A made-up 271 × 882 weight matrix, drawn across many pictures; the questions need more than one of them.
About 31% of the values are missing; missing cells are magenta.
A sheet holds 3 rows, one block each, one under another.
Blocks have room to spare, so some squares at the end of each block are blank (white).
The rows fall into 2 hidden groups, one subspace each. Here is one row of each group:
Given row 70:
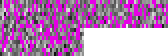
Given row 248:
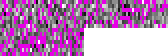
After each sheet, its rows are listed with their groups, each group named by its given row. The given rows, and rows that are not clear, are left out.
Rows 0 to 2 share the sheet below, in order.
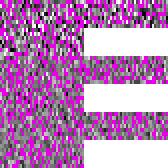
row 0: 248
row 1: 248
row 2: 248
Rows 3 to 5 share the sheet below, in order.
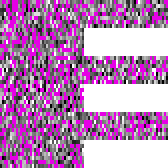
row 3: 70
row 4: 70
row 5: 70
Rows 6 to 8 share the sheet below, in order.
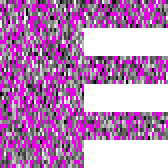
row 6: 248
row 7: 70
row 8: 248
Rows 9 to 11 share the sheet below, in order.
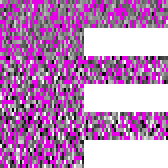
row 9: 70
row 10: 248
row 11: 248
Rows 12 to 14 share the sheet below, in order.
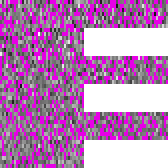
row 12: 70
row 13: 70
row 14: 70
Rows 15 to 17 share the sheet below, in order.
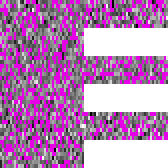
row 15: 248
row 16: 70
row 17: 248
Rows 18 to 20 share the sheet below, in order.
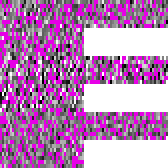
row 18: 70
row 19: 248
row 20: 248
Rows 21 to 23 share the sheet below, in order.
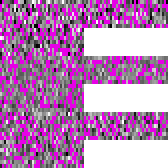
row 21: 70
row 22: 70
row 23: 70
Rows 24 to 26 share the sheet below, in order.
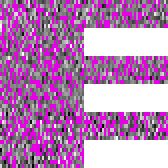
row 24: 248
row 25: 248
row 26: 70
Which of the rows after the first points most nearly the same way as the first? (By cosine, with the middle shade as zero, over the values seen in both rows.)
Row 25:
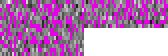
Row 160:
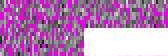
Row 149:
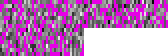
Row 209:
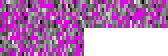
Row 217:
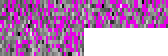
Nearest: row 160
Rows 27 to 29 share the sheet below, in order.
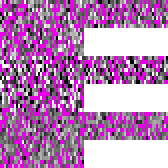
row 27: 70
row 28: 70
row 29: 248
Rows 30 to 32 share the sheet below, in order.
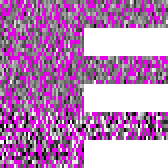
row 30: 70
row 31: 70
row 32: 70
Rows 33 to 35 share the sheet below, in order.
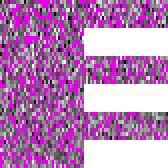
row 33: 70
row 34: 248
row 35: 70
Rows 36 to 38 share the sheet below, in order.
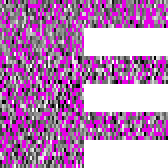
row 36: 248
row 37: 70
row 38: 248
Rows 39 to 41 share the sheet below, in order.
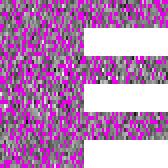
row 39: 248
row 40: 70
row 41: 70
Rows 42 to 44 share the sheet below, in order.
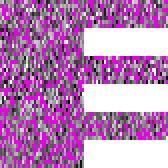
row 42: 70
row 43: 70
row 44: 248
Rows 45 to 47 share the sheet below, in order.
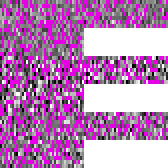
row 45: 248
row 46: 248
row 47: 248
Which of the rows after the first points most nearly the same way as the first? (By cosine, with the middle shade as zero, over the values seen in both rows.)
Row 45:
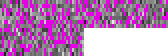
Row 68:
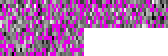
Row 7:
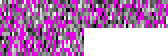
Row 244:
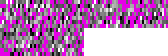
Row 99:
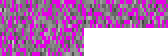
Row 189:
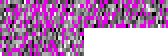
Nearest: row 244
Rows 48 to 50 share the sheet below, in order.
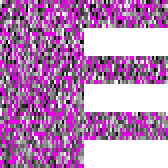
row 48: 248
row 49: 70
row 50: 70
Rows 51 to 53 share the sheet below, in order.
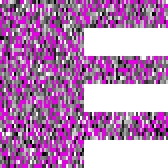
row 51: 70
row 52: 248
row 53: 248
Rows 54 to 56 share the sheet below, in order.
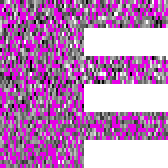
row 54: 248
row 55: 248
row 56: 70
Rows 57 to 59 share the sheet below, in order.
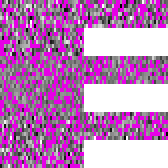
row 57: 248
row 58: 248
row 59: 70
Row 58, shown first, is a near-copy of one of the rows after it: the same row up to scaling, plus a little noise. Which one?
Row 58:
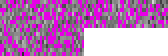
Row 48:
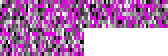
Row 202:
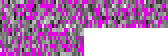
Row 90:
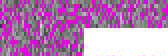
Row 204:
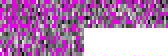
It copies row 204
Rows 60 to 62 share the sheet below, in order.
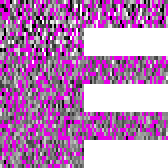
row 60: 248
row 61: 70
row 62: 70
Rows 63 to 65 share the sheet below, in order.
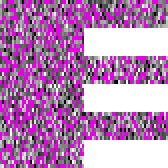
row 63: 70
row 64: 70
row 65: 248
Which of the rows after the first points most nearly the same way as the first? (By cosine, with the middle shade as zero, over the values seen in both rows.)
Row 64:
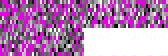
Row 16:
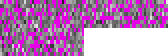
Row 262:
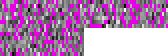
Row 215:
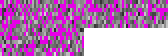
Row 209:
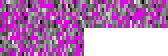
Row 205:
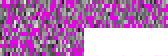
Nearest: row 16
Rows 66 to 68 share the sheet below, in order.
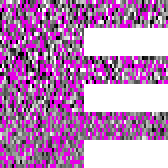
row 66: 248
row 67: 248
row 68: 248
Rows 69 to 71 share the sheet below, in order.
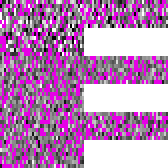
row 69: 248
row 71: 70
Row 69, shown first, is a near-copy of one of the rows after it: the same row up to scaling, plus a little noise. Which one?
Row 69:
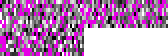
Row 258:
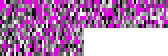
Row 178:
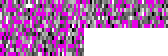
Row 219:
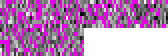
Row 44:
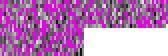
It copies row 178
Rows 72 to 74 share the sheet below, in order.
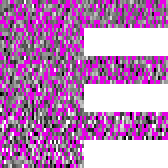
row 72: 70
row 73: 70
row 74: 70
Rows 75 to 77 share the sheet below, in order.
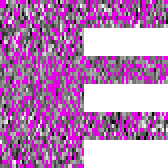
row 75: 248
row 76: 70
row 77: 248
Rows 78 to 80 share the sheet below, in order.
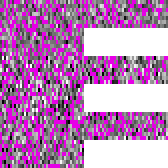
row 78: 70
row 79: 70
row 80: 70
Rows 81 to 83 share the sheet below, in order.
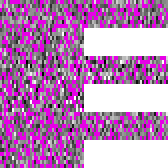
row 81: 248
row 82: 248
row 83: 70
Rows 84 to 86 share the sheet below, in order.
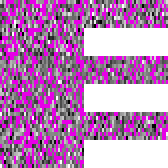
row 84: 70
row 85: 70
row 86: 70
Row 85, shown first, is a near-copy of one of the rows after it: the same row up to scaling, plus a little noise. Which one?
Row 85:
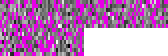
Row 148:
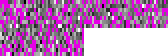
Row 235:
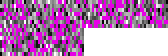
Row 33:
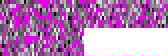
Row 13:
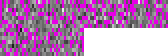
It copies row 148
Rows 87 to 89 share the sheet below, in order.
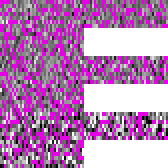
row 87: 248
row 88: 248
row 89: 70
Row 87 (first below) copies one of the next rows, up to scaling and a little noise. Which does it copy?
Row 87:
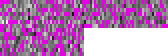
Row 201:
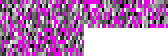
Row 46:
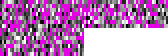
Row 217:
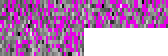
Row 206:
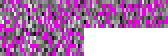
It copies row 206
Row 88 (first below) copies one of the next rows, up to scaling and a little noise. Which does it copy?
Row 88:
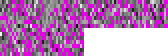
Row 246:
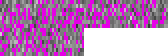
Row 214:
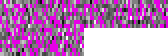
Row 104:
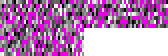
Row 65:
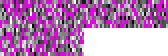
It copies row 246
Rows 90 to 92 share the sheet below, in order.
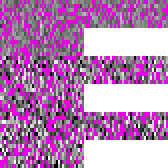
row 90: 248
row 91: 248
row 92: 70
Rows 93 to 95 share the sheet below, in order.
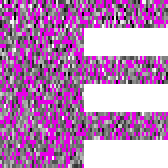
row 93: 248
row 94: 70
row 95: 248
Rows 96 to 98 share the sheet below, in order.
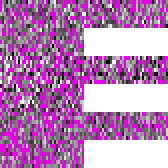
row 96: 248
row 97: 248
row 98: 70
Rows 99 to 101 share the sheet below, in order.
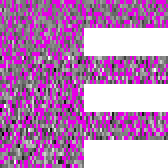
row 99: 248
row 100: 70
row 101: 248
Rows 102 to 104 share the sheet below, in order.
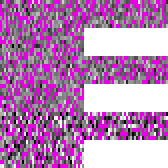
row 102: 70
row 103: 70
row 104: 248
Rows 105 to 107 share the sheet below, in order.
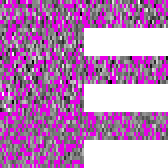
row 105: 248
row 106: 70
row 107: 70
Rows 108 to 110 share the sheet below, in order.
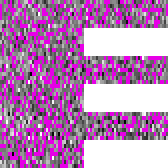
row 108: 248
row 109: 248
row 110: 248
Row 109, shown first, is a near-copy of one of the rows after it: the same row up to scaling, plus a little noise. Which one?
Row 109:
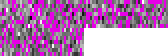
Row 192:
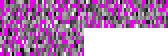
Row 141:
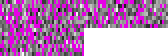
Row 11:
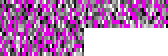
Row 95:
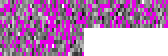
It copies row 95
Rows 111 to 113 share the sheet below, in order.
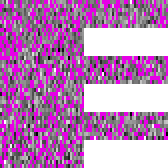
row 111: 70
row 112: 70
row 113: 70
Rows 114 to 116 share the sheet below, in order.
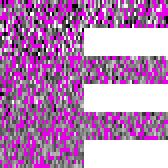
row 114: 70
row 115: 70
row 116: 248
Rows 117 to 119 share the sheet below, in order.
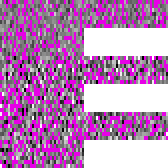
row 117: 70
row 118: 248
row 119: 70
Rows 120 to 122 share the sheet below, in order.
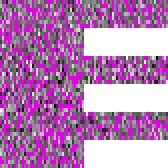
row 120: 70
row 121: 248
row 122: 248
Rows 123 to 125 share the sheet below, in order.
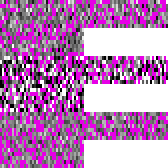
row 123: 70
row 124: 248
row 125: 248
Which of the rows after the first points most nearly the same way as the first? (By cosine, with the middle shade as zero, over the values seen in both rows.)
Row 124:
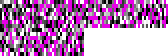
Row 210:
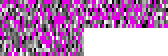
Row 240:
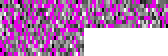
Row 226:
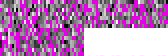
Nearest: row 226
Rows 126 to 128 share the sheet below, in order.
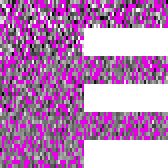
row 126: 248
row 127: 70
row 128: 70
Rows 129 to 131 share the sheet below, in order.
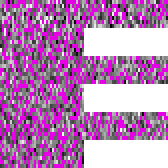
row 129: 248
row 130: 70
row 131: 248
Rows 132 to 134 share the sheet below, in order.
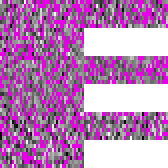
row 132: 70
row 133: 70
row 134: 248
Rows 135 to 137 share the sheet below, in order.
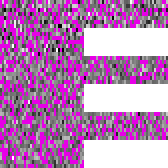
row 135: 70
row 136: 248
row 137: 70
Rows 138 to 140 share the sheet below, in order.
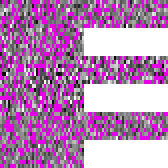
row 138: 70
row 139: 248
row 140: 70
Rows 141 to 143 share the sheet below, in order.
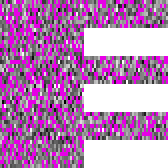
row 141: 248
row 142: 70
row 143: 248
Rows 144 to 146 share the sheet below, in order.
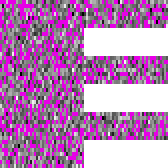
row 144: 248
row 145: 248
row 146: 248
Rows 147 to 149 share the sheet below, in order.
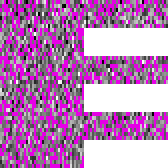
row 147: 248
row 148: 70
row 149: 248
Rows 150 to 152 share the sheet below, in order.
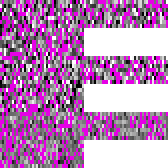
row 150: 248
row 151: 70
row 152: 70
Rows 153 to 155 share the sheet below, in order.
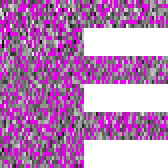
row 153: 70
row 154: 70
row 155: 248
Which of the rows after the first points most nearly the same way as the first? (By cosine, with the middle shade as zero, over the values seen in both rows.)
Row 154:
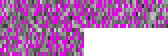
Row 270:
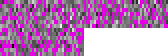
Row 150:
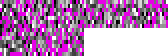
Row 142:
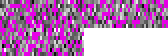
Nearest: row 142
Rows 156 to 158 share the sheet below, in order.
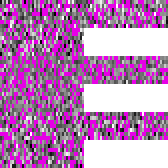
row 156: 70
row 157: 70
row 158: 248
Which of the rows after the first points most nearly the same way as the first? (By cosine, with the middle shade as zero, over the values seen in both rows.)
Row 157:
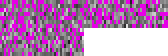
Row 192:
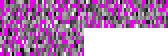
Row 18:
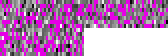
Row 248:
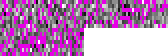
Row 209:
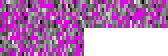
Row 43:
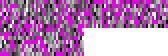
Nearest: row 43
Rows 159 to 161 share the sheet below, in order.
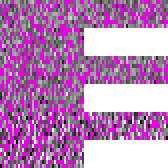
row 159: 70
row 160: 248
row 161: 248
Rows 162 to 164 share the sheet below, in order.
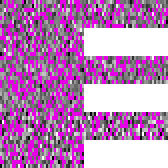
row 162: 70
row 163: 248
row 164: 248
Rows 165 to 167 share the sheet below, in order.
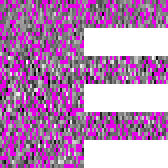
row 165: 70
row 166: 248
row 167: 70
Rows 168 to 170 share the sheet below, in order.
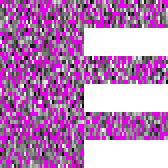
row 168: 248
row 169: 248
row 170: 248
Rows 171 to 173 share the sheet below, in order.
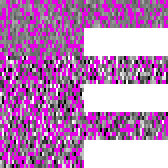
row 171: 248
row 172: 70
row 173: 248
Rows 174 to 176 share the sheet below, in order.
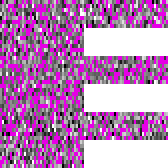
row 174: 248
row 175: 248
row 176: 248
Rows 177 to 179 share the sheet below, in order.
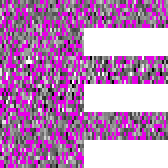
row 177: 70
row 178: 248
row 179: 70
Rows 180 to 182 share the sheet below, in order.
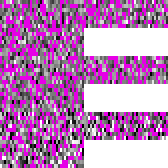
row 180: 248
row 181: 70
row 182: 70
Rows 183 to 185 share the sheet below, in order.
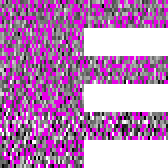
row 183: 248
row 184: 70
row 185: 248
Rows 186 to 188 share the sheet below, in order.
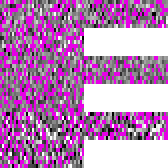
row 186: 70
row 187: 248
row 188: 248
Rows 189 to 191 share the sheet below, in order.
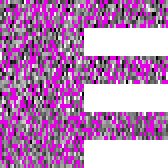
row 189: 70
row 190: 70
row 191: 248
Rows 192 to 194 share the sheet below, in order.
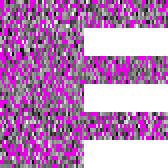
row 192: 248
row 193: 70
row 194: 70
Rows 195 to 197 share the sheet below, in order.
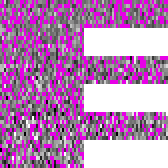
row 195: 70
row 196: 70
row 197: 70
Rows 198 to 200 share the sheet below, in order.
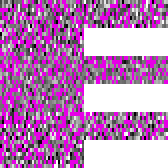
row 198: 248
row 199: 248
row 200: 70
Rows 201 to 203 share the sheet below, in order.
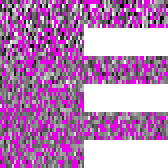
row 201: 248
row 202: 248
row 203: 248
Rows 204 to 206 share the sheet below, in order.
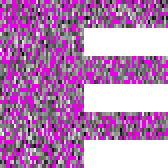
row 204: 248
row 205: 70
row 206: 248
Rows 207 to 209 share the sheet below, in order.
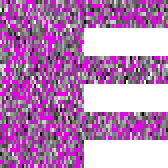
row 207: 248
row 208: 70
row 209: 248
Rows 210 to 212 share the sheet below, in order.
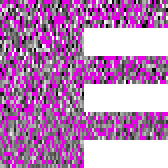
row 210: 248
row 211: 70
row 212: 248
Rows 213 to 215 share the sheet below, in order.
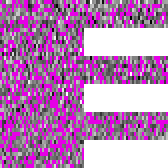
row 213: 248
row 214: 248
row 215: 70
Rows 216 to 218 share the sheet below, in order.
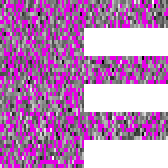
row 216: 248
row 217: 248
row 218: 248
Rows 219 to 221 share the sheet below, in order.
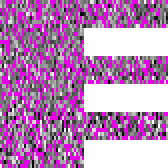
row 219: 248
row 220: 248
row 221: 70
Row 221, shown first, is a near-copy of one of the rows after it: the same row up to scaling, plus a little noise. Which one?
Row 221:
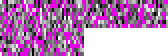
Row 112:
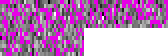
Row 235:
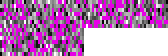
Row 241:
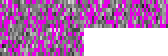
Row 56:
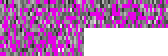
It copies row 112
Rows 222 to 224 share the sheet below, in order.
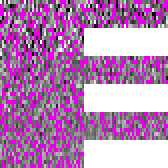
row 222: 70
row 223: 70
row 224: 248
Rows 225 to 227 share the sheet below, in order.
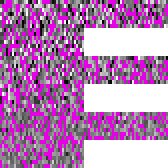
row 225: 248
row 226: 70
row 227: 248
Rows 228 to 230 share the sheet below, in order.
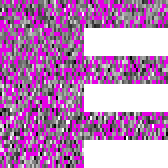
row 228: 248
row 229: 70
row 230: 70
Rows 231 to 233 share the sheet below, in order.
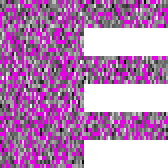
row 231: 248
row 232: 248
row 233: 248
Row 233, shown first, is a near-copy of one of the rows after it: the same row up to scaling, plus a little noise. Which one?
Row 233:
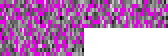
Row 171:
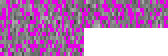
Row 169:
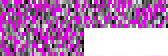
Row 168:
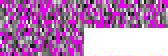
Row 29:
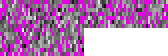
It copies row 169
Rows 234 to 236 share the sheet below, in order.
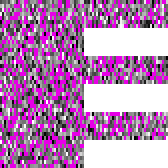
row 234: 248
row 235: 70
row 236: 248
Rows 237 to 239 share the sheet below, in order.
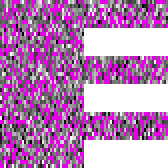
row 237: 70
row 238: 248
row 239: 248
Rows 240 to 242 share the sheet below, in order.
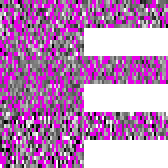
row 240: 248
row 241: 70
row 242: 70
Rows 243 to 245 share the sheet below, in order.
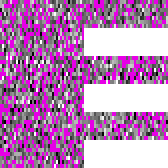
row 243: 70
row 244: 248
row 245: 70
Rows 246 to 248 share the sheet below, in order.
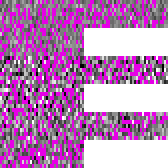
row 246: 248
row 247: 248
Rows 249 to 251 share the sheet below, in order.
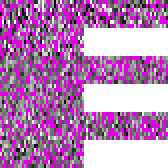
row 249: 248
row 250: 70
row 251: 248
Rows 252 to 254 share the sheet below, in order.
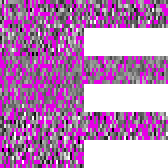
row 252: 70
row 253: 248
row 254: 70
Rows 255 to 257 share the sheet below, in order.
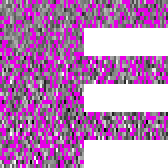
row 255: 248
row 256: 70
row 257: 248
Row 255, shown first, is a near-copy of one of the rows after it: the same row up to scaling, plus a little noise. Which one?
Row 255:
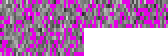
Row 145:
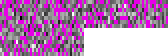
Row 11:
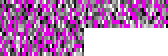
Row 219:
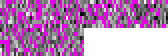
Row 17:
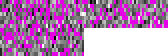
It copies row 219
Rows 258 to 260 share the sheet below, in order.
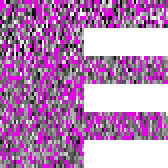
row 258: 248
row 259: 248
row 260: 70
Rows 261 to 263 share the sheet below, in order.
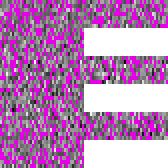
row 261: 70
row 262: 248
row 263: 248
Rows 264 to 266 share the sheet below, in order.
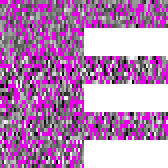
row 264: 248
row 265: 70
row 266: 70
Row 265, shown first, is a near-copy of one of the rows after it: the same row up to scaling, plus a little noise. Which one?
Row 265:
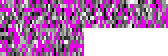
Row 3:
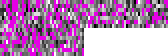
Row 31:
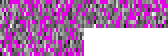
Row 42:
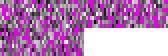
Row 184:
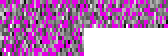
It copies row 42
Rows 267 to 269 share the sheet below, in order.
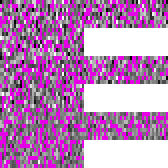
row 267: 70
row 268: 70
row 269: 70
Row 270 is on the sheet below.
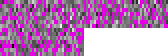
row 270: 70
